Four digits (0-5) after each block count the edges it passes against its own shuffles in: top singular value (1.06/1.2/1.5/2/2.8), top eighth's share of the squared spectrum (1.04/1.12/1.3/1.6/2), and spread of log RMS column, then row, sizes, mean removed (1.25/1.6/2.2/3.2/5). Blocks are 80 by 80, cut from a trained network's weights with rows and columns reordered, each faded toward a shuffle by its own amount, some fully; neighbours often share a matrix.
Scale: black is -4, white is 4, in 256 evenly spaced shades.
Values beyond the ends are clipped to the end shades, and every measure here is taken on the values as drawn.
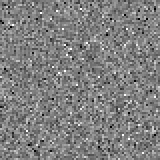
0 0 0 0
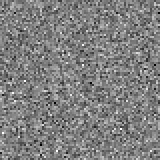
0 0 0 0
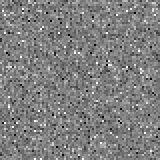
0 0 0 0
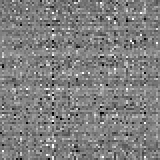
3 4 3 2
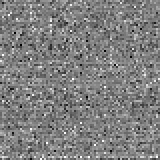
2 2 2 1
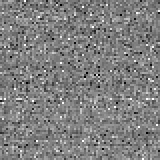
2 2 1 1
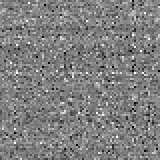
2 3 2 1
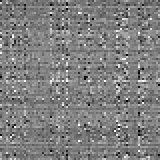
3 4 4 2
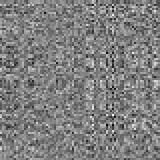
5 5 3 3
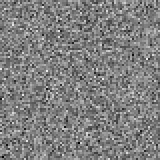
1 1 0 0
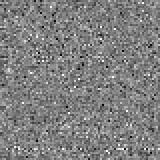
2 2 0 1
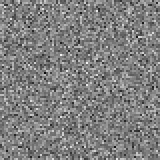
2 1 0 0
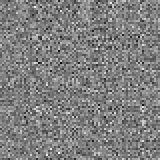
4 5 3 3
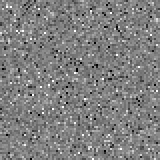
0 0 0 0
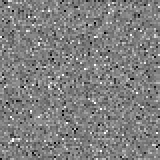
0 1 0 0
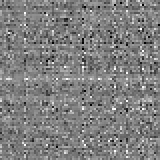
3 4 3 2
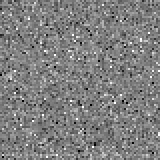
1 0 0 0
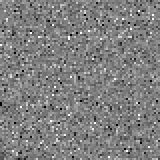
1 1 0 0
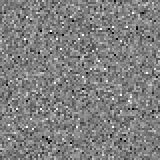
0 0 0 0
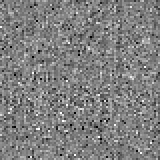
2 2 0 1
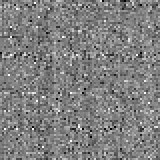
2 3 0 3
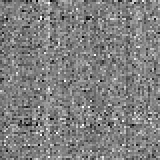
3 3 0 3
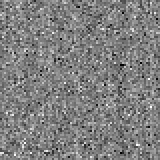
1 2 0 1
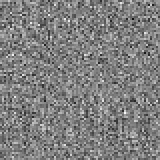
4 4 2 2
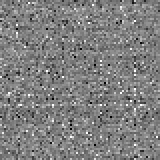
2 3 2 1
